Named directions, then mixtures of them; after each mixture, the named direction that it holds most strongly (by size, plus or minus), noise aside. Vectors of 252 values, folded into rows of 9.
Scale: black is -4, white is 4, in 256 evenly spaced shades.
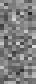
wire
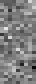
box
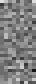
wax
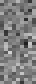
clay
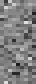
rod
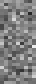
wire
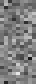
rod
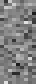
rod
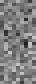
clay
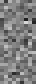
clay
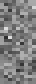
box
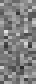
clay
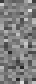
clay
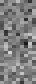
clay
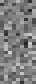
clay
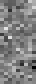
box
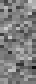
box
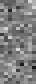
box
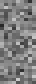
wire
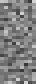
wax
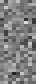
clay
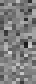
clay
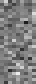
rod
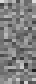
wax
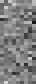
rod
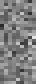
wire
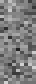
box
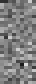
wax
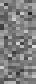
wire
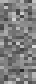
wire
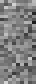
rod
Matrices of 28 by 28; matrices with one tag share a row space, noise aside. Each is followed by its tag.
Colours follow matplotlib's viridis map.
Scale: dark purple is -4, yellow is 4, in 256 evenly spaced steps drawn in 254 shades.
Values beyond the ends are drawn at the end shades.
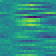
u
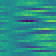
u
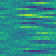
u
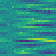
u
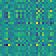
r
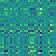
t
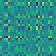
r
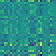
t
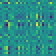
r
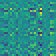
t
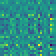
t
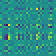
r
